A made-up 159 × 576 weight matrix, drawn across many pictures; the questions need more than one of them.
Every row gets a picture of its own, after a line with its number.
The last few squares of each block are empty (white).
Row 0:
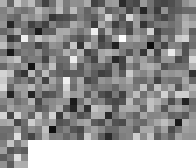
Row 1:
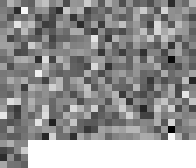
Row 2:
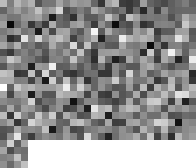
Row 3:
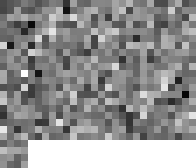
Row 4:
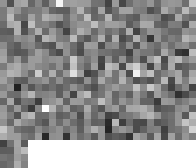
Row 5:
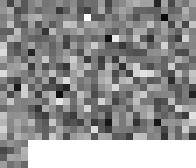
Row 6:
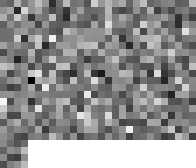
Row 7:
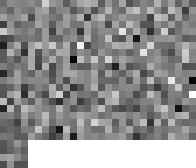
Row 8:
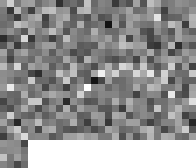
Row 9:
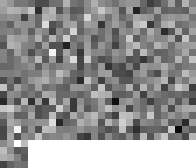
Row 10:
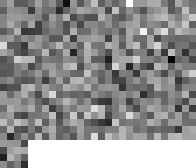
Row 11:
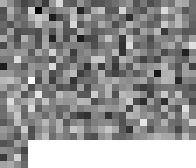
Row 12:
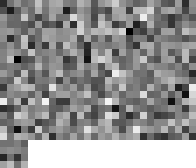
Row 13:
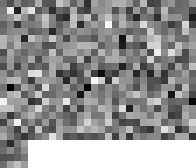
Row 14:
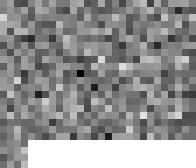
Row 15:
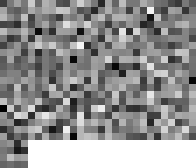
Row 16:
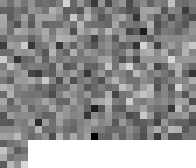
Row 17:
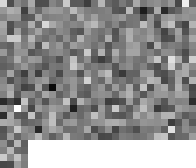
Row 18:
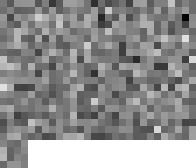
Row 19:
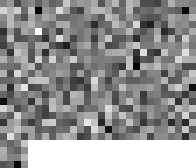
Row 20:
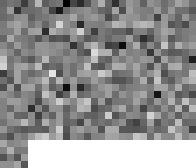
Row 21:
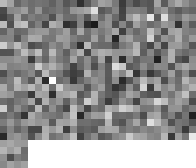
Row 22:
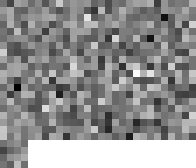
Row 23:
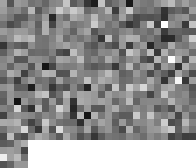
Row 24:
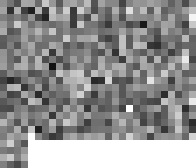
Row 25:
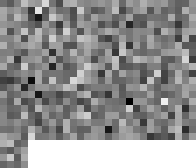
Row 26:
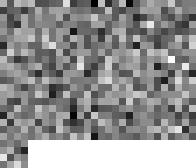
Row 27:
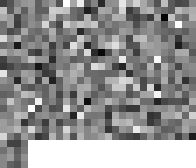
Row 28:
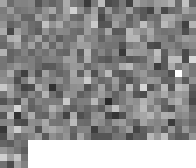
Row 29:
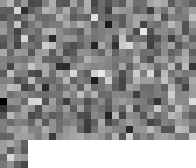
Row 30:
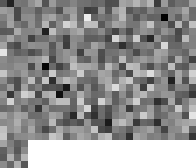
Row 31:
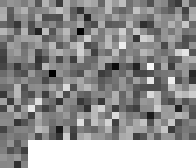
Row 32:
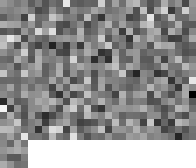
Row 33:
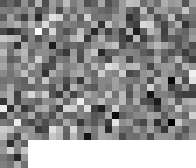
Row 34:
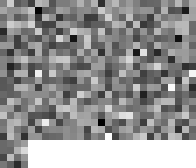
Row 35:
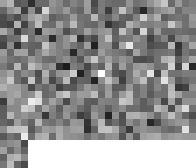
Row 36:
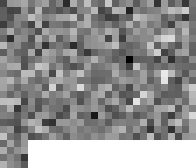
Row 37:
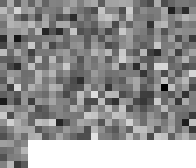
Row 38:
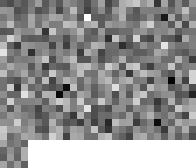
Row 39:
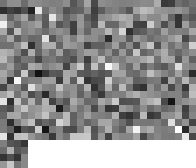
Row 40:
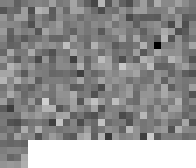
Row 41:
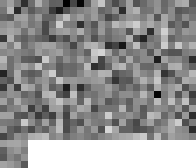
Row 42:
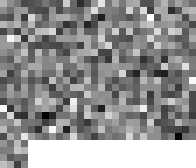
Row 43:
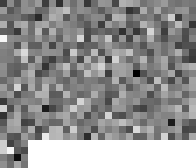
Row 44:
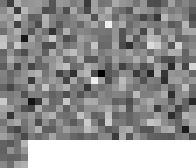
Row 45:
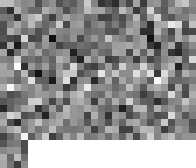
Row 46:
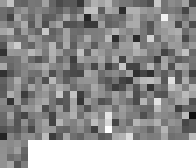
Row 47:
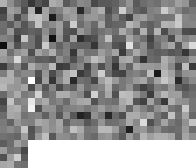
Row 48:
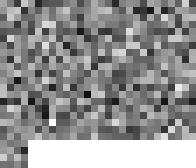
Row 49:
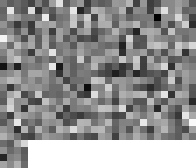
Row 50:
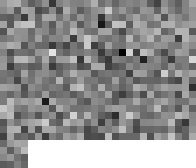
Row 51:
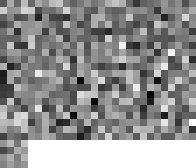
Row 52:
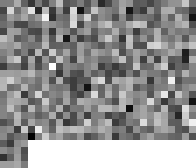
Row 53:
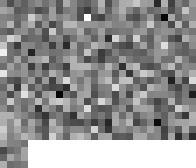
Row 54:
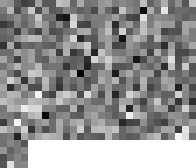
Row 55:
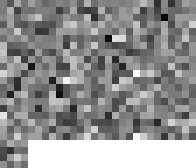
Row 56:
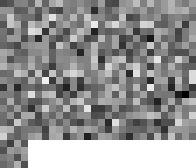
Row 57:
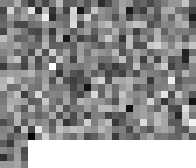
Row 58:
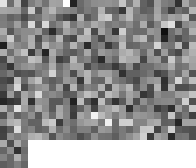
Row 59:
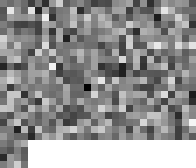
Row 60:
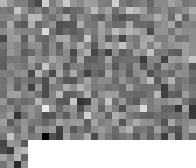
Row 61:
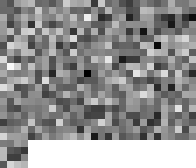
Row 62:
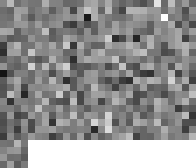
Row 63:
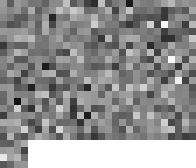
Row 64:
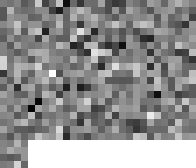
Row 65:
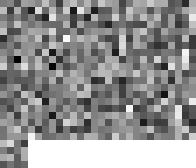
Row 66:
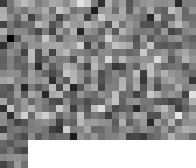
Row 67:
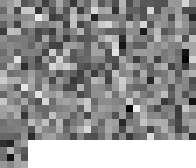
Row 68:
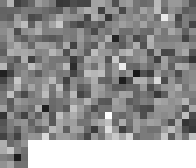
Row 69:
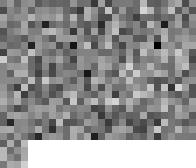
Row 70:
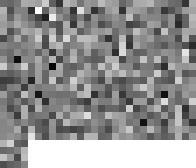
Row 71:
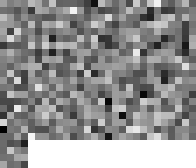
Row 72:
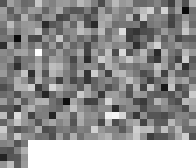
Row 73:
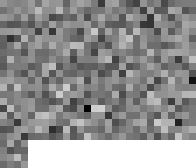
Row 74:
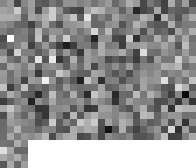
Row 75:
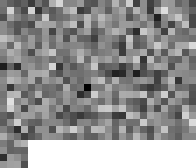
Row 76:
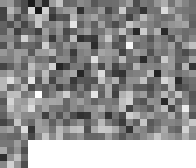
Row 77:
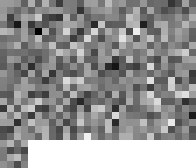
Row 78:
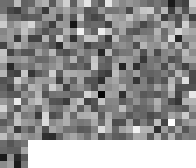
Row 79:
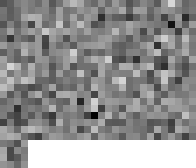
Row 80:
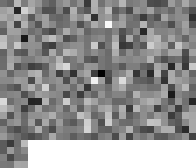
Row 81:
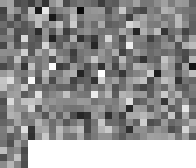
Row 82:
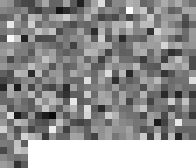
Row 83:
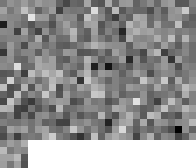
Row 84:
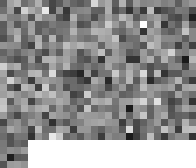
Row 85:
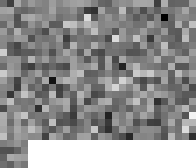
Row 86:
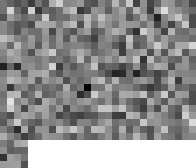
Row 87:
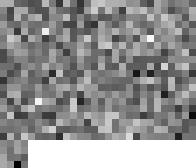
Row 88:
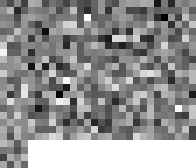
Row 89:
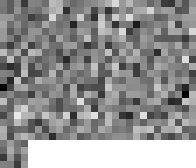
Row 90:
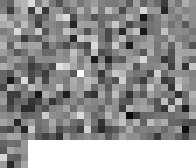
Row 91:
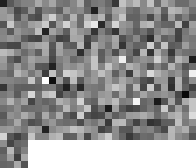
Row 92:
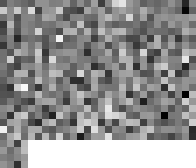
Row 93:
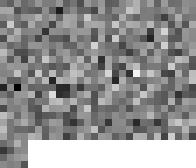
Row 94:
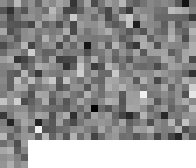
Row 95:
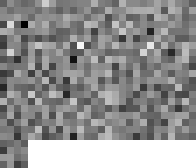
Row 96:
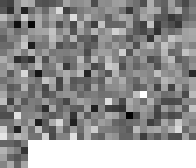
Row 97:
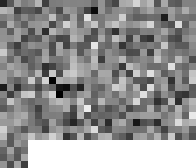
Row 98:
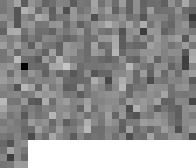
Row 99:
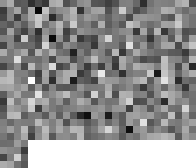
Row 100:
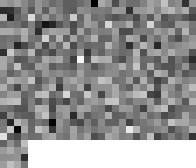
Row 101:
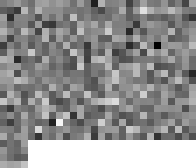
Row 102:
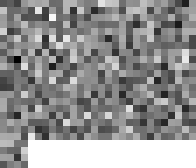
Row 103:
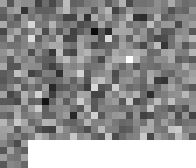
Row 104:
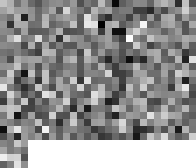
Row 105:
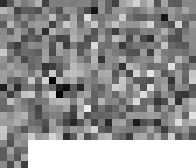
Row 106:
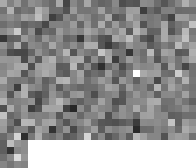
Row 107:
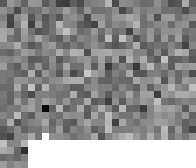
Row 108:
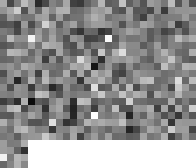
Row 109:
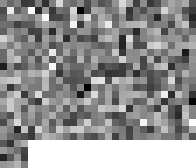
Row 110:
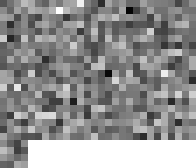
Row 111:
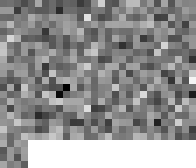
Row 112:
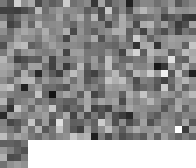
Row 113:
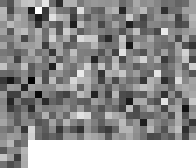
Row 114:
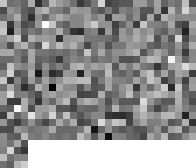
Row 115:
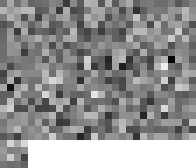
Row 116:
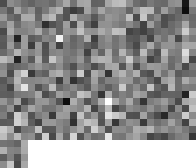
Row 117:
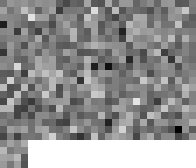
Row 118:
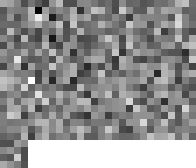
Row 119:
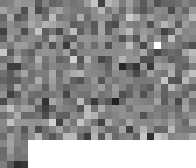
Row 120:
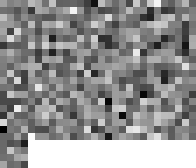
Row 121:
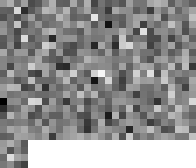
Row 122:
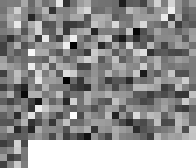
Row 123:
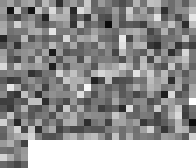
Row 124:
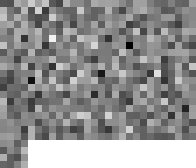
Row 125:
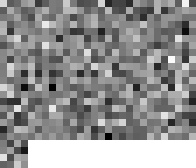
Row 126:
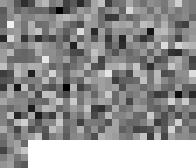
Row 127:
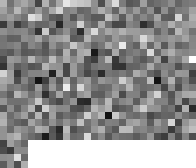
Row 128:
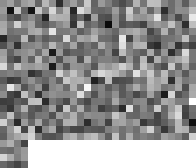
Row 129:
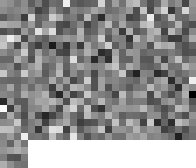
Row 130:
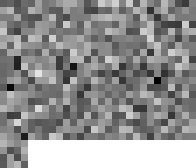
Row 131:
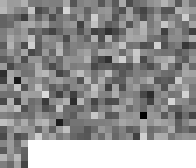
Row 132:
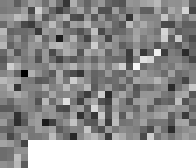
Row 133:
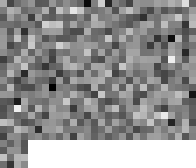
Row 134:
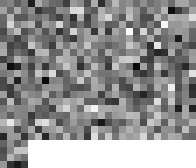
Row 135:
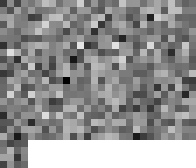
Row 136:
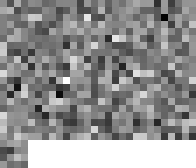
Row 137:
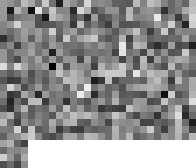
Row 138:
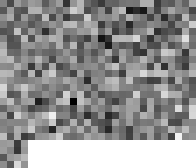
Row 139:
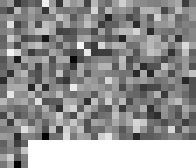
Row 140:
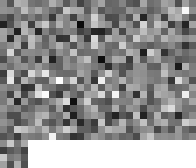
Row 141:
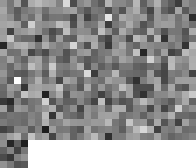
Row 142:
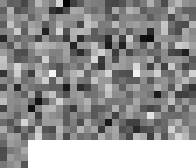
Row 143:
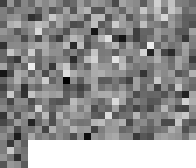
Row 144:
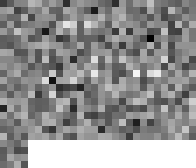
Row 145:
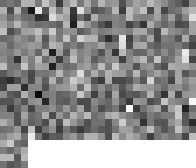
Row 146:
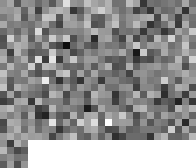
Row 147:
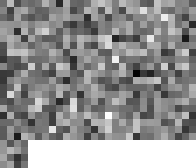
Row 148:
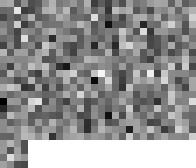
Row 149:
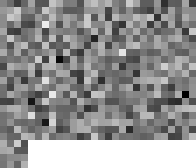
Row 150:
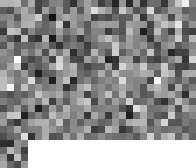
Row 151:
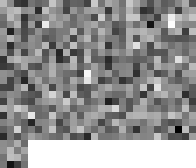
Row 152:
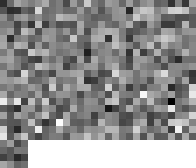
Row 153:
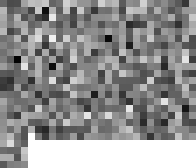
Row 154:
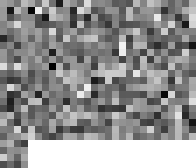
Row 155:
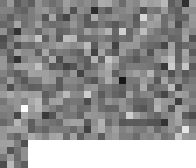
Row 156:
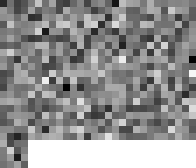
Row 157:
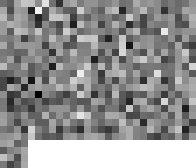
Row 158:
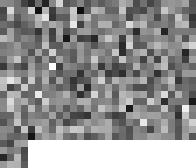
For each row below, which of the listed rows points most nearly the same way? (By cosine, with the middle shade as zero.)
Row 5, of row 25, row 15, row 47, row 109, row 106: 106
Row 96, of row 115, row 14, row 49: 49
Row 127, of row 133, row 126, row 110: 110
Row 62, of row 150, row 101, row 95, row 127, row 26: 95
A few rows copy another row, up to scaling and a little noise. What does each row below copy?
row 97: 105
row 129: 32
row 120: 71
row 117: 83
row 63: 23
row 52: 57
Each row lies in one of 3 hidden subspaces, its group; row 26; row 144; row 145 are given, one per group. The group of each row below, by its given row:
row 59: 145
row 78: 26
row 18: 26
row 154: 145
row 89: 26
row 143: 144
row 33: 144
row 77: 144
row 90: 145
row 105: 144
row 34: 26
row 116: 26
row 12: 26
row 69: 26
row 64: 144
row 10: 26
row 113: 145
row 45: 145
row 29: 145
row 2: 144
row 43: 144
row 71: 26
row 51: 26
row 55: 144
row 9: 26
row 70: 145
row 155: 145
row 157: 145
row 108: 26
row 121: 145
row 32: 144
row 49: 145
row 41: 144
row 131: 26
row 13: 145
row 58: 26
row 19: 26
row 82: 144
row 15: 144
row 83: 26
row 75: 145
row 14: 26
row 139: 144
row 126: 144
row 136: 144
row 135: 144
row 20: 144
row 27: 144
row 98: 145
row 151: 26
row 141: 26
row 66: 144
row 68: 144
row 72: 26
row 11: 145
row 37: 26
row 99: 145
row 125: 26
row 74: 26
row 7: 144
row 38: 144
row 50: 26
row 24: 145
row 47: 145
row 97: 144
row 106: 144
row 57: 145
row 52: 145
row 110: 144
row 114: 26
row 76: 145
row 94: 26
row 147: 144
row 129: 144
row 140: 26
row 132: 26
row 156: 144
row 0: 144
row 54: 145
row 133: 26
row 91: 144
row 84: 145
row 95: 144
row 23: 26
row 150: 145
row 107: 144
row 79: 26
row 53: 144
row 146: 26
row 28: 26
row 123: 145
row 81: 145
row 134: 26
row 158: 145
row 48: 26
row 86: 145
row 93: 144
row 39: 26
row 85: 144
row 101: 26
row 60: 144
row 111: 144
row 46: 144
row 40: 26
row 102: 145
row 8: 145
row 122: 144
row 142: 144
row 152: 26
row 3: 26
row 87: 144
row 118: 145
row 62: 144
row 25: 145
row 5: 144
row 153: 145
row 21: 144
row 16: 26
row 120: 26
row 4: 144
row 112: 26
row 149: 26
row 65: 145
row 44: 145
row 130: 145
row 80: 145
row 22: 144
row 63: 26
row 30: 144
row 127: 144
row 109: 145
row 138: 144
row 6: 145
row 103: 26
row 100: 26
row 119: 26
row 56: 144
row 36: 26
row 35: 145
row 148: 145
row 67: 145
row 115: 26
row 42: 144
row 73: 144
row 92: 26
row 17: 26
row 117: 26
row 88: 144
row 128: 145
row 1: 26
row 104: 26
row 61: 26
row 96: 26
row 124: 145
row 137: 145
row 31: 144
